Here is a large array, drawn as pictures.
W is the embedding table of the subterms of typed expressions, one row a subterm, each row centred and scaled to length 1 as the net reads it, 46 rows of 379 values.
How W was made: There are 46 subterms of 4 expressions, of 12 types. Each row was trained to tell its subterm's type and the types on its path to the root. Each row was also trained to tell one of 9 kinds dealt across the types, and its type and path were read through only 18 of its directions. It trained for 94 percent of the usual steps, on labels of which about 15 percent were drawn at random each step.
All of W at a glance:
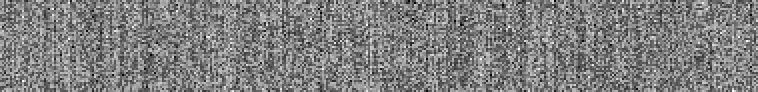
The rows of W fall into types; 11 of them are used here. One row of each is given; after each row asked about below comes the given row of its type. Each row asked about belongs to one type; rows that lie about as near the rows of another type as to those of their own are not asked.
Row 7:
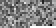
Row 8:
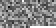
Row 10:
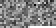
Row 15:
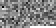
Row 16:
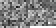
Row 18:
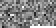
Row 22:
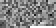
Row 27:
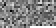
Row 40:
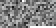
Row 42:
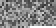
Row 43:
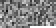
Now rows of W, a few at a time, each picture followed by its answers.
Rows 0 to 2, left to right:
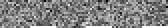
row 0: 42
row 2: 8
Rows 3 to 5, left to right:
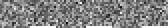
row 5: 40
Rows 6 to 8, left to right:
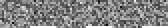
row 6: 42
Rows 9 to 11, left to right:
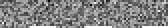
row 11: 42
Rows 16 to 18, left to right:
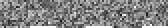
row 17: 22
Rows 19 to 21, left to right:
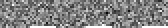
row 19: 7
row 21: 40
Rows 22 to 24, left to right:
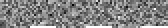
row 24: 15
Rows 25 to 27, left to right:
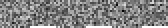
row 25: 8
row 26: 22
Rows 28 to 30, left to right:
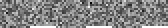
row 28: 22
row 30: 22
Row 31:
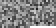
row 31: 40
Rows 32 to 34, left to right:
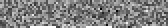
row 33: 15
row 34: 40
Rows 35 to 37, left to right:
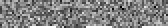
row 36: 8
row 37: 43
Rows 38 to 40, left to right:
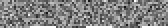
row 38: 15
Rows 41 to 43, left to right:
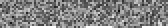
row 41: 42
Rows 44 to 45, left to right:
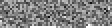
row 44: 18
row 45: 18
